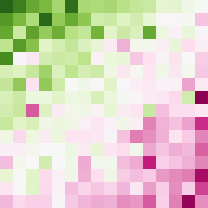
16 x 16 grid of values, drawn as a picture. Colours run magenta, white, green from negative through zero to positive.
Mirror symmetry: none. Histogram: bell-shaped. Ninth with the highest average: top left. Stripes: none. Ninth with the lowest average: bottom right. Slope: up to the top left.
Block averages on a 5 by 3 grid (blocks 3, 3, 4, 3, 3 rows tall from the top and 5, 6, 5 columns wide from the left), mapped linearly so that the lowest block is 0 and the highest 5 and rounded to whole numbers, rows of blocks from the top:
5 4 3 / 4 3 2 / 3 2 1 / 2 2 0 / 2 1 0
